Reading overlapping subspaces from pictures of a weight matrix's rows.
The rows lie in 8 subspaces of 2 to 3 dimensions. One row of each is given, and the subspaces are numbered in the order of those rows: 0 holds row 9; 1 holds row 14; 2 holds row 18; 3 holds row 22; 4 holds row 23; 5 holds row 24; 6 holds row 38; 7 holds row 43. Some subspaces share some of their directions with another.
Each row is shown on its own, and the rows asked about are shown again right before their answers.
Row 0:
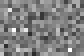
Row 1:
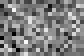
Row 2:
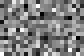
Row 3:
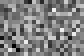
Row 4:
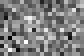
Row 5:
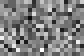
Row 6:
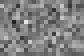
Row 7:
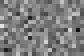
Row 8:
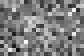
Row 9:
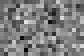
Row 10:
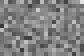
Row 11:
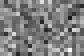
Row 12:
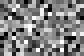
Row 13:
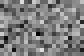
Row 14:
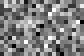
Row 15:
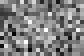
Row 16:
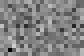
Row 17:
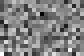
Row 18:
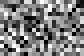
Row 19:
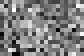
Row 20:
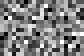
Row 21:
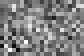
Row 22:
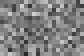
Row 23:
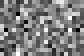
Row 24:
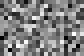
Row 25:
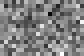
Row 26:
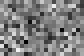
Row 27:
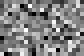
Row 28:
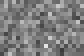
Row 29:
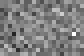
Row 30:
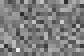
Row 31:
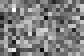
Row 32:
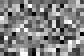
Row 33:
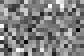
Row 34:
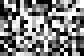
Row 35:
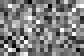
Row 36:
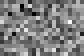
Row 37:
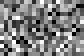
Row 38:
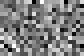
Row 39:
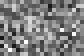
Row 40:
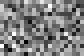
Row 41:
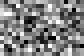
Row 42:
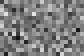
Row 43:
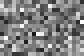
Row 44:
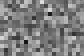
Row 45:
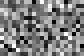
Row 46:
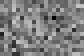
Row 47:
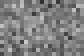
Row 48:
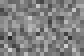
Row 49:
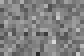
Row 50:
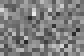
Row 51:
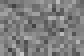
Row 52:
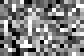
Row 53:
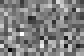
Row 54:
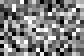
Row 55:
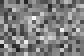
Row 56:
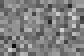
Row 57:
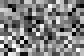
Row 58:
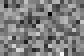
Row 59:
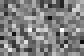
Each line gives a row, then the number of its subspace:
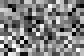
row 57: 2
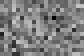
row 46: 7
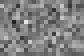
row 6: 0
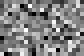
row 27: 3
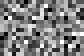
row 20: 5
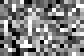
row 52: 7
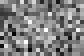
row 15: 2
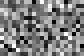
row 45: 6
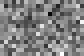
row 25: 1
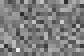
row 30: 6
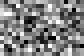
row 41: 0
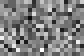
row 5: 6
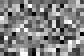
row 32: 3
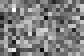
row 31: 7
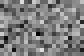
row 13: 7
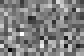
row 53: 5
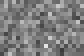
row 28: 1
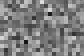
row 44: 5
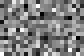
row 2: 3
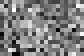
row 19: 7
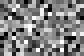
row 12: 5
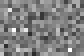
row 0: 3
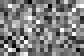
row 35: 2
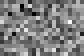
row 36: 3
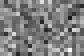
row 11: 4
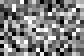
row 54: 2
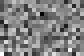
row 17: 3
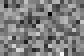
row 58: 1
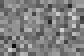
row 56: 2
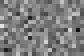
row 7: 4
